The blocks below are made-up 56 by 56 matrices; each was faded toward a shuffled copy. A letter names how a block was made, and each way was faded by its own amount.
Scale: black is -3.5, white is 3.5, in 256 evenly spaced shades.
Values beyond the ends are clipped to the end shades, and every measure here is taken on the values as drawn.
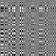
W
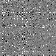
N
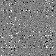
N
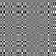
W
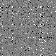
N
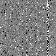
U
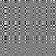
W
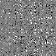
N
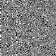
U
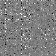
N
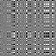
W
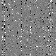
N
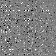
N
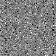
U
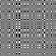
W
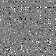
N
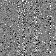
U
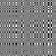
W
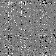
N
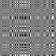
W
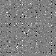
N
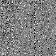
U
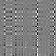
W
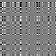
W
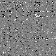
N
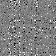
N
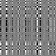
W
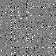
N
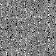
U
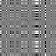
W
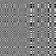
W
